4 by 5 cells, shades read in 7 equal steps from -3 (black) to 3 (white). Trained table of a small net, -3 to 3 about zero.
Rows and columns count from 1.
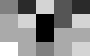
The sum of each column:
5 2 -4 0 3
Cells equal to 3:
1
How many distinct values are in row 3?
2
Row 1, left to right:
0 -2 2 -1 -2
